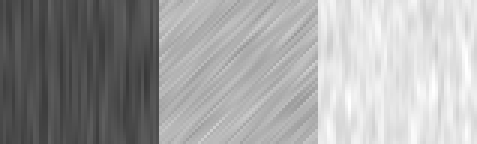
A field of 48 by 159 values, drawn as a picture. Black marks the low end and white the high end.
It is made of 1 by 3 panels. Panel 1,1: low, streaked downward, faint in contrast. Panel 1,2: high, slanting up to the right, faint in contrast. Panel 1,3: very high, streaked downward, faint in contrast.
